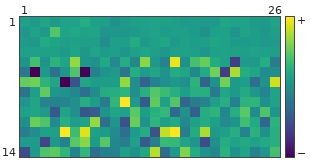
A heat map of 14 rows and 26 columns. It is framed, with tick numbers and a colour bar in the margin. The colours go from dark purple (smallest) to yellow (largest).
Slope: none. Histogram: heavy tails on both sides. Ninth with the lowest average: middle left. Stripes: none. Seam: horizontal, 30% of the way down, the top part calmer. Mirror symmetry: none.
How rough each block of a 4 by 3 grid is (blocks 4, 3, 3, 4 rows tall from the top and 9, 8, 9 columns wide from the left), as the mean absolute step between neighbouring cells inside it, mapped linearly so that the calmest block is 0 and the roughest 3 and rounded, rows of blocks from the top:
000 / 323 / 121 / 221
